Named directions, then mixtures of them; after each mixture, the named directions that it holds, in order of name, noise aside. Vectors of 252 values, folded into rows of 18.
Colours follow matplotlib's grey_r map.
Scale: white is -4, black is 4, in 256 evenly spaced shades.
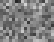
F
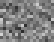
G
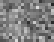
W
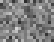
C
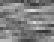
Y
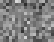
F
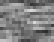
Y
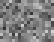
F, G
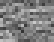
G, Y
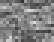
C, Y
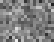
C, W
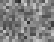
F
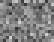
C, F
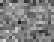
C, Y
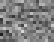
G, Y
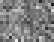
C, W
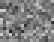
G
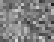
W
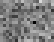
W, Y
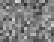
F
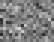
G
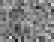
C, W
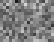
F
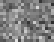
W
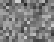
F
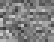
G, Y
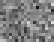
W
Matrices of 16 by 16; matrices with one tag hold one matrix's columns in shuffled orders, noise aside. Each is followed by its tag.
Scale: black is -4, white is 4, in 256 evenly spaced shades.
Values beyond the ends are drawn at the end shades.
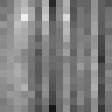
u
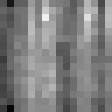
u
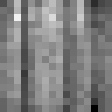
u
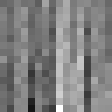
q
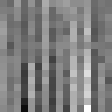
q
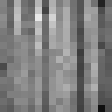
u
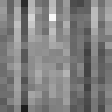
u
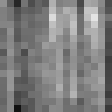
u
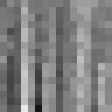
q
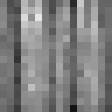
u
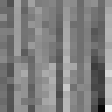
q
